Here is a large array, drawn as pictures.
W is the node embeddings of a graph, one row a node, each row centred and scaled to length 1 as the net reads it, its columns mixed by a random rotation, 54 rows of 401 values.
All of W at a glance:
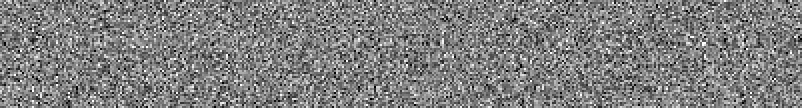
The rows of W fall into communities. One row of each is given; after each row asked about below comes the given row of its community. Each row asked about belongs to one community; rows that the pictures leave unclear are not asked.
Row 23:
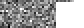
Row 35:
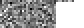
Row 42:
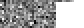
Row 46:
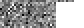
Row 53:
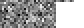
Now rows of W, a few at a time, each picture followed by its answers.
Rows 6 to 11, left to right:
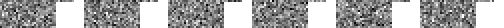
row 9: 35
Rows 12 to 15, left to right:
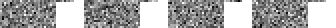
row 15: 23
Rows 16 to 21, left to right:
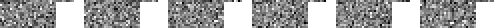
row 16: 42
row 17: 35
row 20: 42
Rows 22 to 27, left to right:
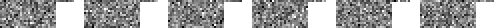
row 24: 42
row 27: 46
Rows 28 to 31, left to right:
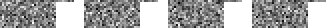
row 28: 46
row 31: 46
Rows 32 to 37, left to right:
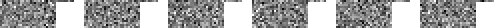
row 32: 42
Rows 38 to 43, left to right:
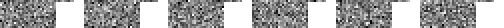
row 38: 42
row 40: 35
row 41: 53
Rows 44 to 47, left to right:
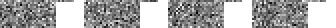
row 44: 46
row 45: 35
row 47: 53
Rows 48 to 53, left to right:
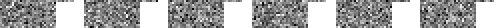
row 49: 35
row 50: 53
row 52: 35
